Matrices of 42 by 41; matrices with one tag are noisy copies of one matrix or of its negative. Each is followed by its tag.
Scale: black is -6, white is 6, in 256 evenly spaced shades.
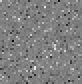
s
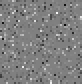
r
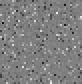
r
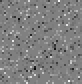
s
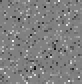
s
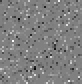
s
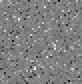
s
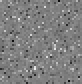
s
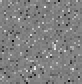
s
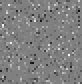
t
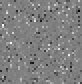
t
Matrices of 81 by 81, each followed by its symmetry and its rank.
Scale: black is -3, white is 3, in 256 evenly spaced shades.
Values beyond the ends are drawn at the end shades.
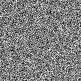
symmetric, full rank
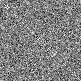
symmetric, full rank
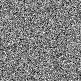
neither, full rank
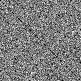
symmetric, full rank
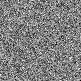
neither, full rank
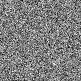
neither, full rank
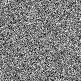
neither, full rank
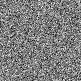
neither, full rank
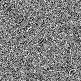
symmetric, full rank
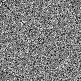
symmetric, full rank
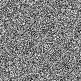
symmetric, full rank
